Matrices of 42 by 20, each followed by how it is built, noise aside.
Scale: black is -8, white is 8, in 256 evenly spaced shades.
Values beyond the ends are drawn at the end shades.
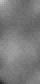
smooth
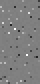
sparse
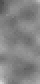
smooth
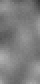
smooth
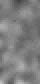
smooth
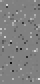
sparse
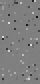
sparse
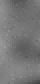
smooth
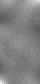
smooth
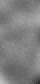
smooth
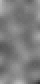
smooth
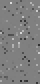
sparse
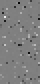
sparse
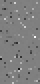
sparse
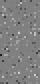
sparse
